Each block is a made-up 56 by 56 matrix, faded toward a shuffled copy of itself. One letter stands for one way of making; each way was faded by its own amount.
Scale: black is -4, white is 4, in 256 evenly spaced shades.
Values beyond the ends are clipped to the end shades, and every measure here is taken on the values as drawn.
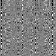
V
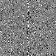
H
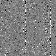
H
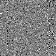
H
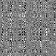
V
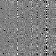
V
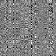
V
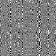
V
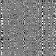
V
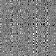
V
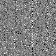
H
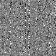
H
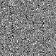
H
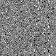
H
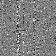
H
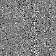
H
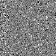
H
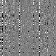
V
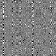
V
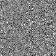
H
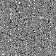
H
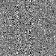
H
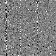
H
